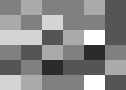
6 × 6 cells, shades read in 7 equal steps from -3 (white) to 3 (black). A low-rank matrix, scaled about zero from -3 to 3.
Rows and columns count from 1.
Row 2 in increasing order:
-2 -1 0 0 0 1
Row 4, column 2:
1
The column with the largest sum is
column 6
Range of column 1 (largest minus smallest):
3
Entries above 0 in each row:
1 1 2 2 4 1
